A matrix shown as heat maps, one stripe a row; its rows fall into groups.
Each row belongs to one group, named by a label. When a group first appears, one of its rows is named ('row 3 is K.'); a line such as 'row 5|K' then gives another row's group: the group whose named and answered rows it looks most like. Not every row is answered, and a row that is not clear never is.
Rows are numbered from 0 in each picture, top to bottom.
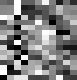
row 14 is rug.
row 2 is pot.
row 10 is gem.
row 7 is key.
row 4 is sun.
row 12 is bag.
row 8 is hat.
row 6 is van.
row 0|hat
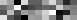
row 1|pot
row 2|van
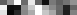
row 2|rug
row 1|rug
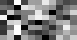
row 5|bag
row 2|sun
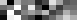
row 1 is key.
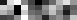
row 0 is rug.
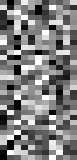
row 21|rug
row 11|rug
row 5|bag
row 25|van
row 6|hat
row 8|key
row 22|sun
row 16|sun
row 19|hat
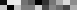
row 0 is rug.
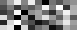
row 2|bag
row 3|key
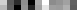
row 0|key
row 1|key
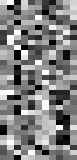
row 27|van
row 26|van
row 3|sun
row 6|bag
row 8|sun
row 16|key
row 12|sun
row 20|hat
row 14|key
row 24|van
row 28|van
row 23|van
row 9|pot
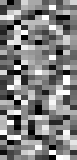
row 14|rug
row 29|sun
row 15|bag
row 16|bag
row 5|hat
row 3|van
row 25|key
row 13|bag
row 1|van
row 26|key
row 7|bag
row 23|rug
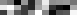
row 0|key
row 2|sun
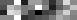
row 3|pot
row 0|bag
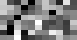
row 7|pot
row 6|hat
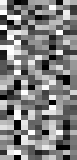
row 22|hat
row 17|key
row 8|bag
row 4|hat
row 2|key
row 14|bag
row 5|key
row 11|sun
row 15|van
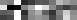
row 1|rug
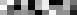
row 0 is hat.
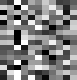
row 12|bag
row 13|rug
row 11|sun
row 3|key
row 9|bag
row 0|hat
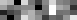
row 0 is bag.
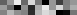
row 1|key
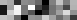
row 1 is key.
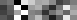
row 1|bag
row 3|bag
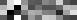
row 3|hat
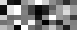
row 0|rug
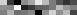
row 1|pot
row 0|rug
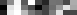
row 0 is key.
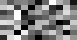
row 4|van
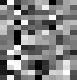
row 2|pot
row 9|pot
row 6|key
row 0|sun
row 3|van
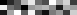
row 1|gem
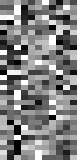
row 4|hat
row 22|van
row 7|van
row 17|key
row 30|rug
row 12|rug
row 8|van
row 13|van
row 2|pot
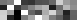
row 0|pot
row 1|sun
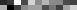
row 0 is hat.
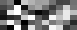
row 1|bag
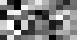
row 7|sun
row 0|rug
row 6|pot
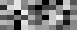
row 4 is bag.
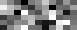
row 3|van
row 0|gem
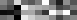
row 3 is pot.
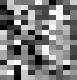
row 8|pot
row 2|hat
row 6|key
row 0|sun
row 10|key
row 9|key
